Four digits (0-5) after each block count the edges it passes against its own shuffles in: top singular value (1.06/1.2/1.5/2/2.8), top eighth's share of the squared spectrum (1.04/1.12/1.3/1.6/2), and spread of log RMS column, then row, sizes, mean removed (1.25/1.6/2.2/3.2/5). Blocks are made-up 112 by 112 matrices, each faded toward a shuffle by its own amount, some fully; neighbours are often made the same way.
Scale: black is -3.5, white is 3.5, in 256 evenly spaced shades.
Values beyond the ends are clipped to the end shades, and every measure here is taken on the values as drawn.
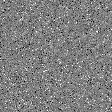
0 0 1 0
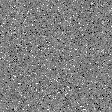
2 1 0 0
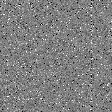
3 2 1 0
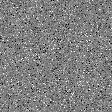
0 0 0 0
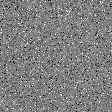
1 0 0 0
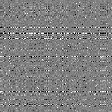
5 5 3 4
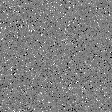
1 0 0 0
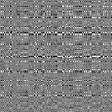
5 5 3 4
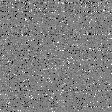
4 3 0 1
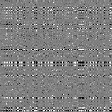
5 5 3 4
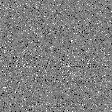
3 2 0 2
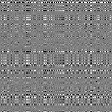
5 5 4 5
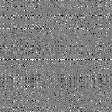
5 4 2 3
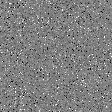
0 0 0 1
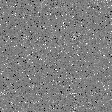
0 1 0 0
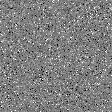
2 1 0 0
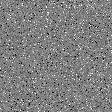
0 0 0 0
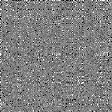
4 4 3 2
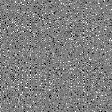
4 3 2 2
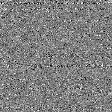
1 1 0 3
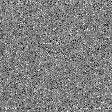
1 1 0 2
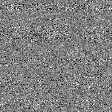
1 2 0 3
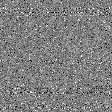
2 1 0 2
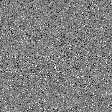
1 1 0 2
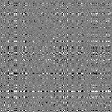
5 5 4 4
